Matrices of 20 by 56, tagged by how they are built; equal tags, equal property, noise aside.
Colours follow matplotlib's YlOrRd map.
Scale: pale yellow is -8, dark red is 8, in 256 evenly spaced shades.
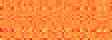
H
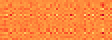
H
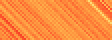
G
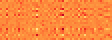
H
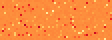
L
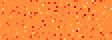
L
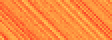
G
